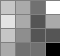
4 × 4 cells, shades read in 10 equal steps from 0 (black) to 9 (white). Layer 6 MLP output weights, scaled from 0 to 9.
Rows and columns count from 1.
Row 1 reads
7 6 4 9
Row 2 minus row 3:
1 1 0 3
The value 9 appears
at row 1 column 4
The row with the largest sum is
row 1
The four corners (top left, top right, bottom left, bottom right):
7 9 6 0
